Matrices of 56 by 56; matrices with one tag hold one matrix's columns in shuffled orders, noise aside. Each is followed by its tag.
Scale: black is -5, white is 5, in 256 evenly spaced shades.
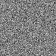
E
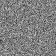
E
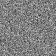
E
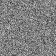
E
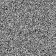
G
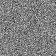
E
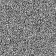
E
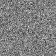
G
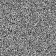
G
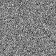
G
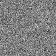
G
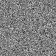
G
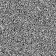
E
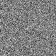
G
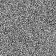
E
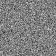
G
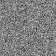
E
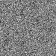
E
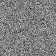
G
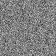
E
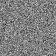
E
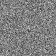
G
